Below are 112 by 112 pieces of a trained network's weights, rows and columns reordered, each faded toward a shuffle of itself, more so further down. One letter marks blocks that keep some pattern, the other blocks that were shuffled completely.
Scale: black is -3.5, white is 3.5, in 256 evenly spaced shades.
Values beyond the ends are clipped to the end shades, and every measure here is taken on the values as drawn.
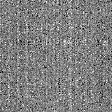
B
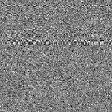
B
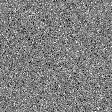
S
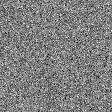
S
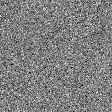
S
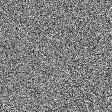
S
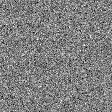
S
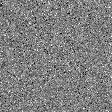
S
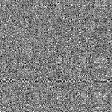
B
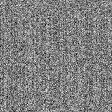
B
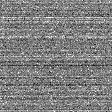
B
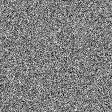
S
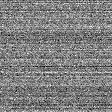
B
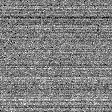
B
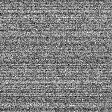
B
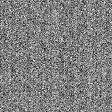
B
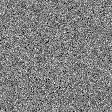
S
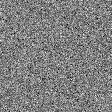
S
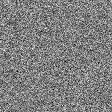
S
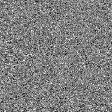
B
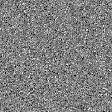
B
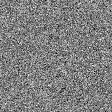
S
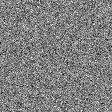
S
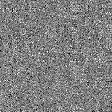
B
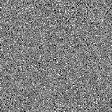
B
